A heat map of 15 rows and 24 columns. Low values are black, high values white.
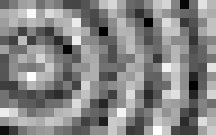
Histogram: bell-shaped. Odd rows or columns: none. Slope: none. Average level on the scale: 50%. Rings: centred on the middle left.
